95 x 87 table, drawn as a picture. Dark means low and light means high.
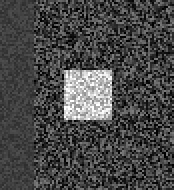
In the centre lies a patch that is higher than the rest. The centre is the ninth with the highest average. A vertical seam about 20% of the way across splits the table, and the left part is calmer. There is no overall slope. The values are skewed, with a long tail toward high values.
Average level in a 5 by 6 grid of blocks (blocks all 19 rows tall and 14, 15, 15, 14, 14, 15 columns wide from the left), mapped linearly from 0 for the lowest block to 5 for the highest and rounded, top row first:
0 0 0 0 0 0 | 0 0 1 1 0 0 | 0 0 5 5 0 0 | 0 0 1 1 0 0 | 0 0 0 0 0 0
